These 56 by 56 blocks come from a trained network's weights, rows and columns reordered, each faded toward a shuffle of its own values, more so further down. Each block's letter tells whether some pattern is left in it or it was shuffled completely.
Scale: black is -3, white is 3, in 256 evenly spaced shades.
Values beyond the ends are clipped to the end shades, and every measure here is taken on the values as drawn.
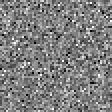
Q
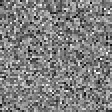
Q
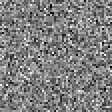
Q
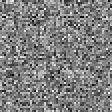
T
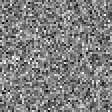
Q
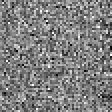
T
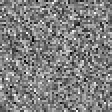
Q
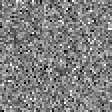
Q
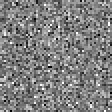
T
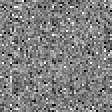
T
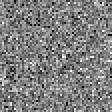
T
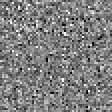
T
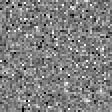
Q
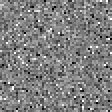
Q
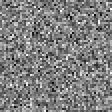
Q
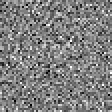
T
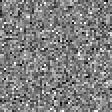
Q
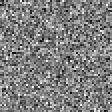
Q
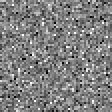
Q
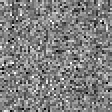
T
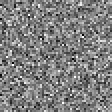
Q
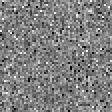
Q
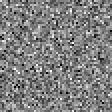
T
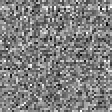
T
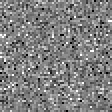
T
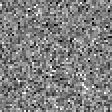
Q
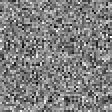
T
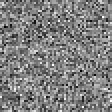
T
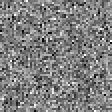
Q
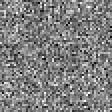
T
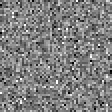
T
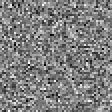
T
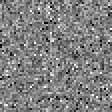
T
